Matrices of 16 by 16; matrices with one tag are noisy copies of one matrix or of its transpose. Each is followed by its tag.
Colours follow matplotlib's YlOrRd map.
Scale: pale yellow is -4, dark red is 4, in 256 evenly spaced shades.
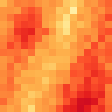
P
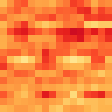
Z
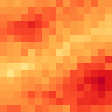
P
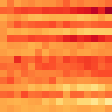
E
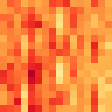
Z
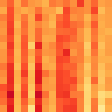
E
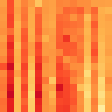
E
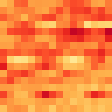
Z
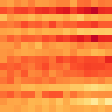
E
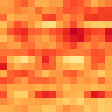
Z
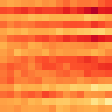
E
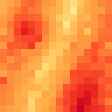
P
